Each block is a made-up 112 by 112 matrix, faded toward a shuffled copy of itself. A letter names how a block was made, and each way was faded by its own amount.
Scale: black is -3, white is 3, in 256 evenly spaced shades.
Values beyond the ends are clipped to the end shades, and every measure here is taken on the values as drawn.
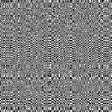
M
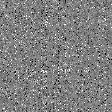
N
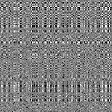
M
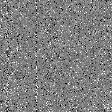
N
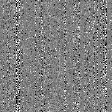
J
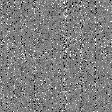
N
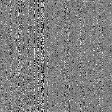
J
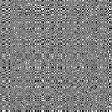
M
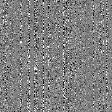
J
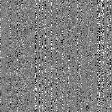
J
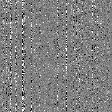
J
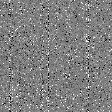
N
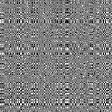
M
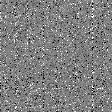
N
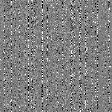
J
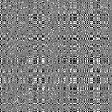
M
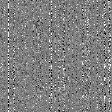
J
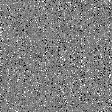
N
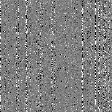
J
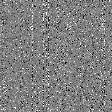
N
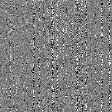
J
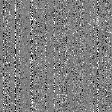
J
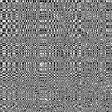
M
